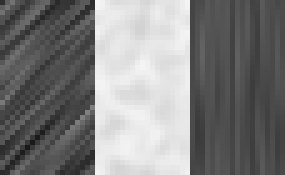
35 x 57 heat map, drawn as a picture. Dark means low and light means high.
The table splits into one row of 3 panels. Panel 1,1: low, slanting up to the right. Panel 1,2: very high, blotchy, faint in contrast. Panel 1,3: low, streaked downward, faint in contrast.
